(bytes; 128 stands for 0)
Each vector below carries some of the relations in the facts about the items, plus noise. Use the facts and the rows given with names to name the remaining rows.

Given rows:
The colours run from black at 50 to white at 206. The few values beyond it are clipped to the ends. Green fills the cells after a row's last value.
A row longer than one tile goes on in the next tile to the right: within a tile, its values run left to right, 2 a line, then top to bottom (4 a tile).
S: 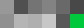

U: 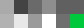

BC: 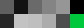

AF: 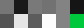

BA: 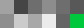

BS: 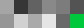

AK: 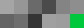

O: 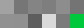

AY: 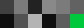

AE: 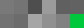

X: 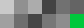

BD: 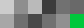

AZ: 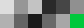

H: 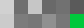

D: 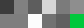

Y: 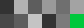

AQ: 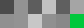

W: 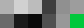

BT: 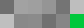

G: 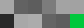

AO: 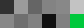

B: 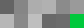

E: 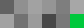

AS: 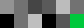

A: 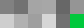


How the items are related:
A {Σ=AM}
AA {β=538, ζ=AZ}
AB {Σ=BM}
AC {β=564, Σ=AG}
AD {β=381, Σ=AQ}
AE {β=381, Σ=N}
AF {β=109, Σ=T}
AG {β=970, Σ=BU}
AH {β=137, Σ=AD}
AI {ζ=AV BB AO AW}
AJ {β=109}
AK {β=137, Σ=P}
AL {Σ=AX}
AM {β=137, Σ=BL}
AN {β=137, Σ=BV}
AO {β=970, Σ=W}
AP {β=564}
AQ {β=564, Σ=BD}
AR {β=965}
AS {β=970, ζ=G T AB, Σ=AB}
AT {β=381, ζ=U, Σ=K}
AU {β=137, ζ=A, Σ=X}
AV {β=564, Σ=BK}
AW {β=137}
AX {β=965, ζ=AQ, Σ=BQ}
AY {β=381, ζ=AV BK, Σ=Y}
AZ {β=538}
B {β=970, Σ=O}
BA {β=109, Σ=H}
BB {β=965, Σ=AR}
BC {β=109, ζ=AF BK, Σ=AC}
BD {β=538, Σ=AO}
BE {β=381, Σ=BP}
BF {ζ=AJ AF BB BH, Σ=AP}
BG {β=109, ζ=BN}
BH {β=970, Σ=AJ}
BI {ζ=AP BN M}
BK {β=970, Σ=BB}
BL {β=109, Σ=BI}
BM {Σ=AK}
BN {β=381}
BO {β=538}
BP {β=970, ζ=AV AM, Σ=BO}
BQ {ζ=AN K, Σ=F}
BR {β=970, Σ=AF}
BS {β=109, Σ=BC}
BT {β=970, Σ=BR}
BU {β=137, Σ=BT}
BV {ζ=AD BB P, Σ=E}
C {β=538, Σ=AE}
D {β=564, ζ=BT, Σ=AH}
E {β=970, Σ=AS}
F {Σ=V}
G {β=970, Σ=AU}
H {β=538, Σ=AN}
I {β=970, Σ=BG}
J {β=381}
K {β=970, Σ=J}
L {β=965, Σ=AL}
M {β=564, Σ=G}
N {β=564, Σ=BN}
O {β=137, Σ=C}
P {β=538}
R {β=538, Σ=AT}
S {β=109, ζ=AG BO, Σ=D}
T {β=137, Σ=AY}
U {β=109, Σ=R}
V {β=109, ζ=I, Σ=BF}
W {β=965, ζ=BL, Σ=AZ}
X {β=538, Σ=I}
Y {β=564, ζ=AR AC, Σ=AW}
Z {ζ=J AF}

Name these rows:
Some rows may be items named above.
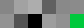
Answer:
BB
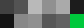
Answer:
Z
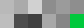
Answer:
L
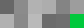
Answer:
B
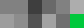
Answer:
AM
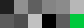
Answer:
BP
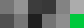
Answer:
AW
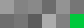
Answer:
AU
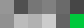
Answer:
S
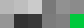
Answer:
AX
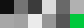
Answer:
AV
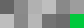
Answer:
B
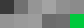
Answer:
BK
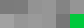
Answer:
AL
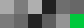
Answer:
P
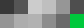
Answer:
BH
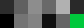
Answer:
BF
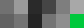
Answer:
AW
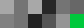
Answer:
P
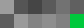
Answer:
V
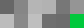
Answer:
B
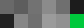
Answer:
J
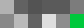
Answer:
BL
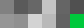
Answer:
BE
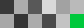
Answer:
AP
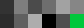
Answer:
AI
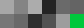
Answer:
P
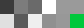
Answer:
M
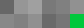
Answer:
BQ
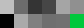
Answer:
AB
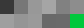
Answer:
BK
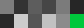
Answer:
AJ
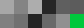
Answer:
P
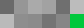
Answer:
BT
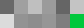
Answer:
AG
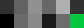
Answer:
BF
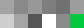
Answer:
AN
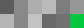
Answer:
B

